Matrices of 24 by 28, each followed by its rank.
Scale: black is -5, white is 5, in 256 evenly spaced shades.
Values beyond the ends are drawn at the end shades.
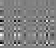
one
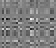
two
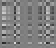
one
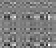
two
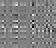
two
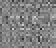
five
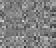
five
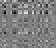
two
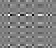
one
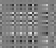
one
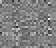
five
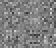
five
